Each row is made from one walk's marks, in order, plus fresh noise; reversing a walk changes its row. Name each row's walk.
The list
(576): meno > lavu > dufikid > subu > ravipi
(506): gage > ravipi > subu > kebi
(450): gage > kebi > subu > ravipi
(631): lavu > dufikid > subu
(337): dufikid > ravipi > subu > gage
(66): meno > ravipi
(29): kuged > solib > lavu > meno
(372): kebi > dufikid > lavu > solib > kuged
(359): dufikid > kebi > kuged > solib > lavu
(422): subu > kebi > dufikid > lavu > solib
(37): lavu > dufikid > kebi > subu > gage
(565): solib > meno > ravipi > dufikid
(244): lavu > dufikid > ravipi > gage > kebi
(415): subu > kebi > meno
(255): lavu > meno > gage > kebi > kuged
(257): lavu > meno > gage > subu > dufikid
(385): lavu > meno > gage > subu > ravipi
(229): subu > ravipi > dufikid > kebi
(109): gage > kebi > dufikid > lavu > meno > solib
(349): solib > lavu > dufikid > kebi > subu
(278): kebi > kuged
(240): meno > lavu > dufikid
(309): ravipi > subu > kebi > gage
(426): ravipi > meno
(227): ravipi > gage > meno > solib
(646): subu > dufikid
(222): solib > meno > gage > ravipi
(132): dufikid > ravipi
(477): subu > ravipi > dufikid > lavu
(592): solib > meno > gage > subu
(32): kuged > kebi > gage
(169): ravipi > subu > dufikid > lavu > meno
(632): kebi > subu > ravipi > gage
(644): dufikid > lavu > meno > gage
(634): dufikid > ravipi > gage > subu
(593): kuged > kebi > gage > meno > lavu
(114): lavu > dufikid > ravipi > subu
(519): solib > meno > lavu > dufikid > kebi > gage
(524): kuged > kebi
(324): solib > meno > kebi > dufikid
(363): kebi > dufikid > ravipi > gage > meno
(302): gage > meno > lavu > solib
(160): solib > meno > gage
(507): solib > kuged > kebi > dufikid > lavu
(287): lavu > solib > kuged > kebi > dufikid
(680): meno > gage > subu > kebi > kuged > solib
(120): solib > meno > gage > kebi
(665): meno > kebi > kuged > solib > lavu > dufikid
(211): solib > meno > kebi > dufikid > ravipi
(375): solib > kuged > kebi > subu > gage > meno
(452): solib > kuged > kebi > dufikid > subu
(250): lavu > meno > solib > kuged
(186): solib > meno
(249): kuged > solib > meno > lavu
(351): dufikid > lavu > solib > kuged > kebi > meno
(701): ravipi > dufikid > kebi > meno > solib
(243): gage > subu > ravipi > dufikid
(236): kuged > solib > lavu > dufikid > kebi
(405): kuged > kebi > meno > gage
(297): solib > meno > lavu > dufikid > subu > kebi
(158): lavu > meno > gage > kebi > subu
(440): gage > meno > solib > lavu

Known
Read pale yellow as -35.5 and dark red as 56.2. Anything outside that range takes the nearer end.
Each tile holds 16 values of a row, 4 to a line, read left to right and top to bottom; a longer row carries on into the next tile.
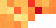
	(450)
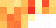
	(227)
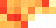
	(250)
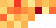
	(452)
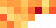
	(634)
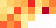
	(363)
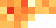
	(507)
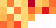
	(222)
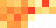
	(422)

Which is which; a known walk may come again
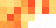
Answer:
(186)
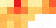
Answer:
(324)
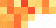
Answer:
(249)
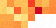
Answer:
(450)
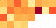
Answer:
(631)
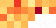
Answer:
(452)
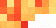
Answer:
(278)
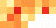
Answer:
(351)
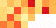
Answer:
(426)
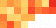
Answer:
(337)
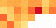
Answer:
(592)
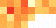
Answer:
(507)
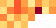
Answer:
(349)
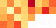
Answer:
(222)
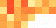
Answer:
(477)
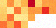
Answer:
(66)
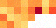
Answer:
(634)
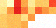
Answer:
(229)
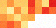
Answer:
(632)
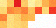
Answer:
(646)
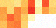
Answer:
(227)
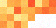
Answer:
(211)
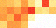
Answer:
(422)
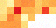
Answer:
(415)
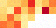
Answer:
(363)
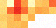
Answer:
(236)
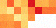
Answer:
(385)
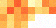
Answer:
(665)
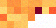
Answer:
(114)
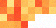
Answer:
(255)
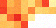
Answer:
(372)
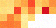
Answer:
(375)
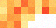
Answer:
(169)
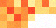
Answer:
(359)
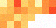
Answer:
(565)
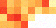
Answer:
(250)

